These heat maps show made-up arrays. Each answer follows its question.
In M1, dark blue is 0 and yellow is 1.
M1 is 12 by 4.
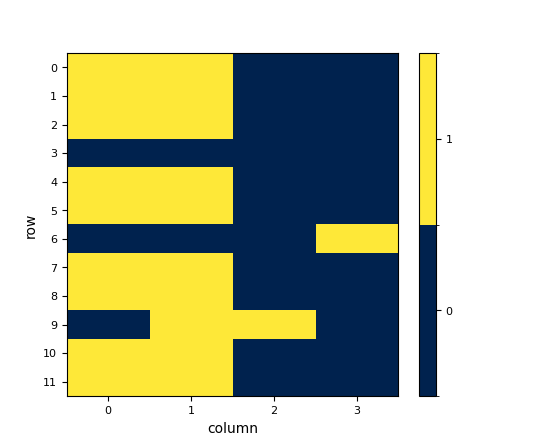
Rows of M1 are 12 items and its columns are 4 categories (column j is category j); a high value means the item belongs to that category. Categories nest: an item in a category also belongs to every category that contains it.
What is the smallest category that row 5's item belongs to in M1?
0
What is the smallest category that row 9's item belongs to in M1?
2
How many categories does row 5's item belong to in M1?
2
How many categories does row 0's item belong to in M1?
2
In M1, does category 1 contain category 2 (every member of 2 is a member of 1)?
yes
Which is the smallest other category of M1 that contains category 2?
1
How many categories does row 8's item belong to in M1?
2
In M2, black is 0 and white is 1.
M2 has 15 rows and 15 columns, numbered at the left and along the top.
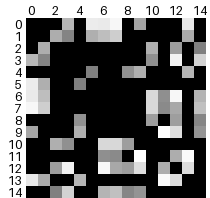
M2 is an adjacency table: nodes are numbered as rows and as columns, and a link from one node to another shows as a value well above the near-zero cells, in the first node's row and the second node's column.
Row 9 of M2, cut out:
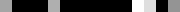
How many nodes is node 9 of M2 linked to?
5
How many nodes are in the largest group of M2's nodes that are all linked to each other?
3
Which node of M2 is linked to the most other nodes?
node 12
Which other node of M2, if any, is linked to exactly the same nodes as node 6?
node 7
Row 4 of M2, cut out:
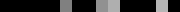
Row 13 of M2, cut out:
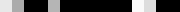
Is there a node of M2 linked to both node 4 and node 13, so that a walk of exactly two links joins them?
no
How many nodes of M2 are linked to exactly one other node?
0
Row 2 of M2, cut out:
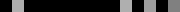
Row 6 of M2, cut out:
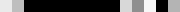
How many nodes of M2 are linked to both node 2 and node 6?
4
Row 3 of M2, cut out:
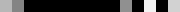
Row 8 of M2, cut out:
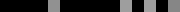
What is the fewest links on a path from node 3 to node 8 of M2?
2
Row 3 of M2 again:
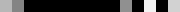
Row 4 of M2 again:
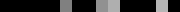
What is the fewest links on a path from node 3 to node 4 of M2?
3
